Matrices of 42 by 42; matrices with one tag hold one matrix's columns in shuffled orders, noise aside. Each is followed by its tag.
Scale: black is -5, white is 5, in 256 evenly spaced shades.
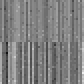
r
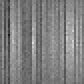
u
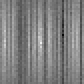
u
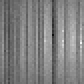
u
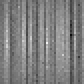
u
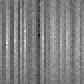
u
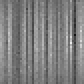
u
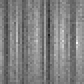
u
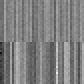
r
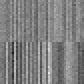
r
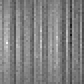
u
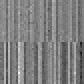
r
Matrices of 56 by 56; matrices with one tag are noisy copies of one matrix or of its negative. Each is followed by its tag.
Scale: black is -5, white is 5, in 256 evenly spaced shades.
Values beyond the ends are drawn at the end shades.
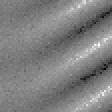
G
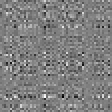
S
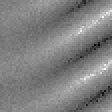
G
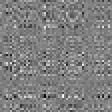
S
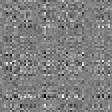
S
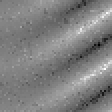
G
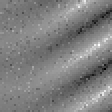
G
